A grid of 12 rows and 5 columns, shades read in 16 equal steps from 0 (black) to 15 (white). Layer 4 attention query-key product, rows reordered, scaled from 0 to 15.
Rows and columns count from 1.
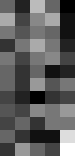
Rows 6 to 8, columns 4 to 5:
1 2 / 5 7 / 3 4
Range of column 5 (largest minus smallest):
15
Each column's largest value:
10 9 11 10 15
